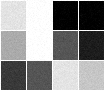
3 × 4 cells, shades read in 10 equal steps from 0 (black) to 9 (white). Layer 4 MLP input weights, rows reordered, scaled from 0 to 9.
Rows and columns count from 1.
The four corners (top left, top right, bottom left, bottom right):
8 0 2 7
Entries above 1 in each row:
2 3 4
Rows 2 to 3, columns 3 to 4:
3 1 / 8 7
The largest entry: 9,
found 2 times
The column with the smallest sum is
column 4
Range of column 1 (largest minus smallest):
6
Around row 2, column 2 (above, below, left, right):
9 3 6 3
